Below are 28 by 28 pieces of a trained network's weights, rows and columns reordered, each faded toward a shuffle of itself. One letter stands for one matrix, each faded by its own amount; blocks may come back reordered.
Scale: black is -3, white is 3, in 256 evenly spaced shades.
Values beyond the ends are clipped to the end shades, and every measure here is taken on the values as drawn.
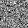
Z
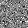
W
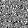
W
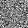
Z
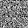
Z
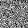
Z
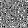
W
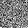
Z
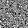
W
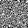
W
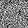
Z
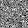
W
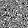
W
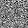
W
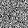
Z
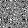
W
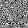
W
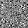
W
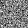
Z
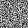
Z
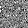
W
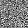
Z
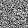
Z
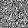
W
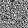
Z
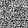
Z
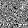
W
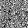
W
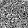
W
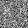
W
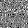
W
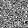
Z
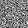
W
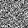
Z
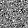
W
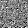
W
